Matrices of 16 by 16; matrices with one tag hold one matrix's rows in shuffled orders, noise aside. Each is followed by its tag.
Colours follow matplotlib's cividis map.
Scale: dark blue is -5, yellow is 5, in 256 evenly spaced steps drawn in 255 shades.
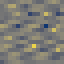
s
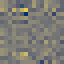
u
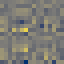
u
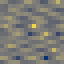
s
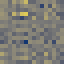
u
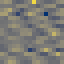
s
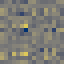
u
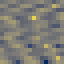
s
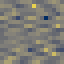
s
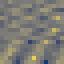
s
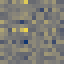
u
